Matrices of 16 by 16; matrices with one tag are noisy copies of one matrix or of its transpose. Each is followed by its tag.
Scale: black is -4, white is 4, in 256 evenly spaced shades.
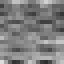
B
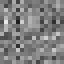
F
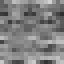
B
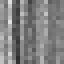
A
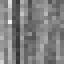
A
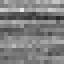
A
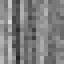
A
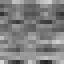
B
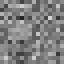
F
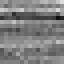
A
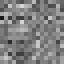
F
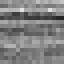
A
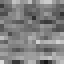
B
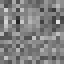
F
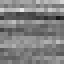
A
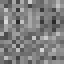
F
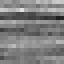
A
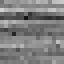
A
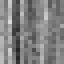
A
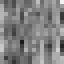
B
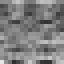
B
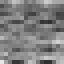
B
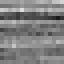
A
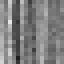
A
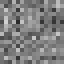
F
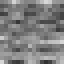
B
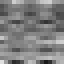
B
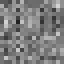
F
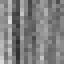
A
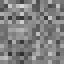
F
